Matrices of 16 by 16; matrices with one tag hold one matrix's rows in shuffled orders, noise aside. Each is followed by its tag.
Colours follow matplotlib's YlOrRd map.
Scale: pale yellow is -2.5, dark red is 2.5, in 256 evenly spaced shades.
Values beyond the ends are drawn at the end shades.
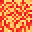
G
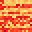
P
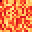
G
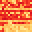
P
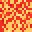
G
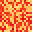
G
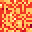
G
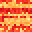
P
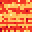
P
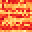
P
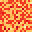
G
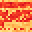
P
